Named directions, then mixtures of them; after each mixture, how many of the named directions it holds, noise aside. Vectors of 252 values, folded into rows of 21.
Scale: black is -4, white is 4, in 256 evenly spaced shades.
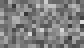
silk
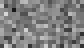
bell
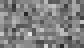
two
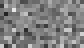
one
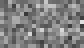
one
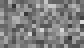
one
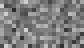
one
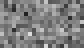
two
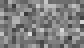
one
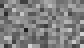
two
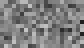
two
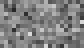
two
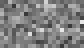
one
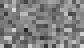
one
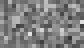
one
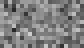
two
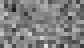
two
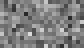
two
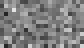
one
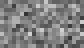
one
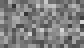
one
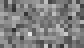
two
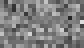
two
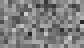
one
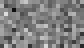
one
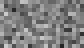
one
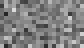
one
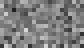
one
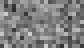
two
